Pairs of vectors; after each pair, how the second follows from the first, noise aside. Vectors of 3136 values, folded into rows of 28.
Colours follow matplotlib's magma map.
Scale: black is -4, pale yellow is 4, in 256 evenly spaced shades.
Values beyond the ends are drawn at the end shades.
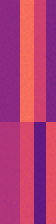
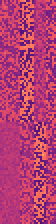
sign-scrambled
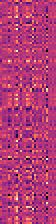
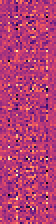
sign-scrambled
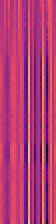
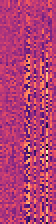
sign-scrambled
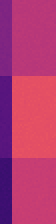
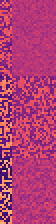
sign-scrambled
